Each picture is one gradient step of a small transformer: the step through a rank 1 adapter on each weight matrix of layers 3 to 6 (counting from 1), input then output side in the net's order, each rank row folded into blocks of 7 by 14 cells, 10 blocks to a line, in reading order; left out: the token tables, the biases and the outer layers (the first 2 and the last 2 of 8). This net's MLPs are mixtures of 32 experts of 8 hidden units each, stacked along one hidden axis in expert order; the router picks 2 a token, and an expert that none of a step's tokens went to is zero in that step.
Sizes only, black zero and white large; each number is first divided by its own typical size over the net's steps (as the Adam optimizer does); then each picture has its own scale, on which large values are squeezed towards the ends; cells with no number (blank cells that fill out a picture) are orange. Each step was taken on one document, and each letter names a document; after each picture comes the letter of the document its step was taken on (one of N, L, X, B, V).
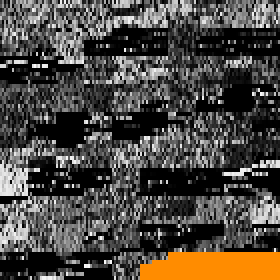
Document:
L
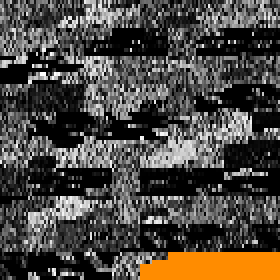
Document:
L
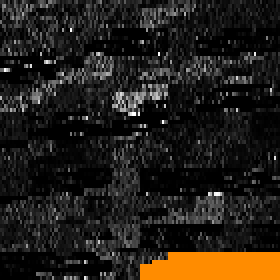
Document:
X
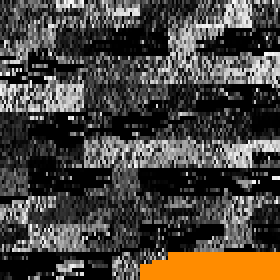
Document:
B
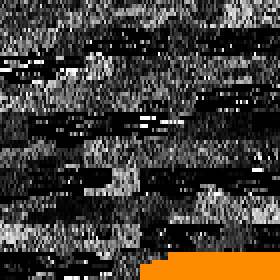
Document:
X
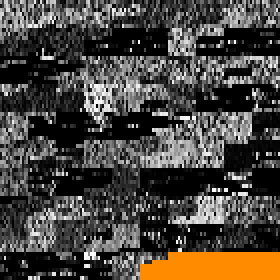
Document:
L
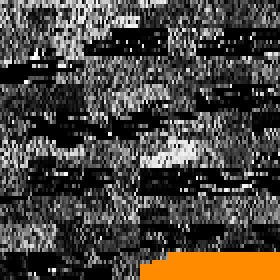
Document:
L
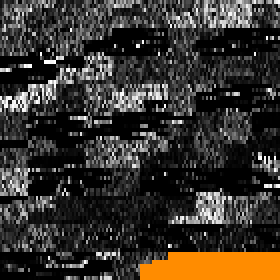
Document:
X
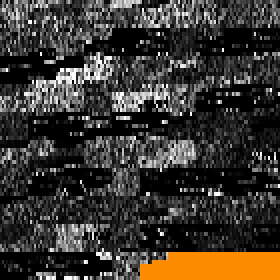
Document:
X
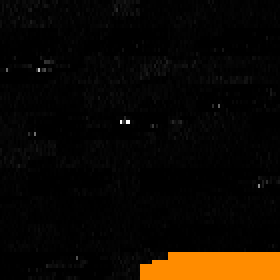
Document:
X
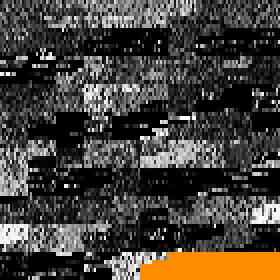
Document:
L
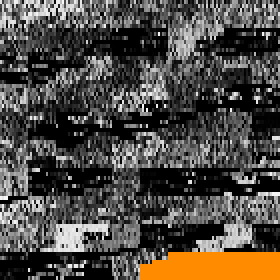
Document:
B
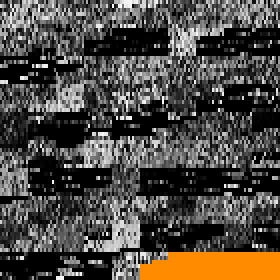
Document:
B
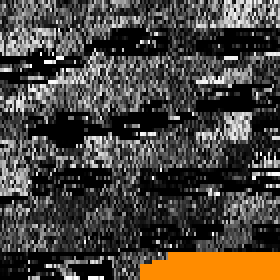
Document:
B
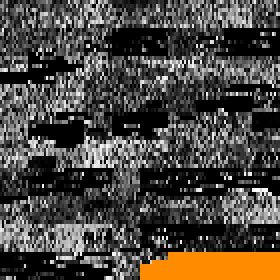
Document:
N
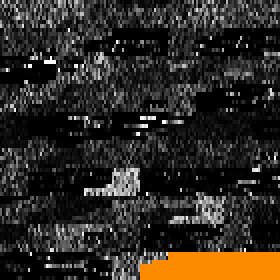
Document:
X
